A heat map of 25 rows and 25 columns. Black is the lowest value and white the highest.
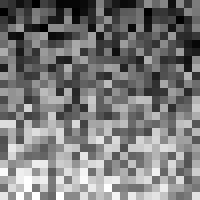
Slope: up to the bottom. Stripes: none. Grain: fine. Odd rows or columns: none.
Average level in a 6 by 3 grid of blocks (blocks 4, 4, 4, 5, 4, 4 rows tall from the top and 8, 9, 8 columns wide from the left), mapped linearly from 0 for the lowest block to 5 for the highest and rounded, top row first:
0 0 1 / 1 1 1 / 2 2 1 / 3 3 3 / 4 4 4 / 5 5 4
